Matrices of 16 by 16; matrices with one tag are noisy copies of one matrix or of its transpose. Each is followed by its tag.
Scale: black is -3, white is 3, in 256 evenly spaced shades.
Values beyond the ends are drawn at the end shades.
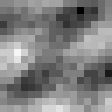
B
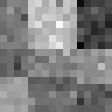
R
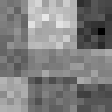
R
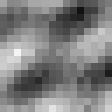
B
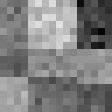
R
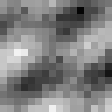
B
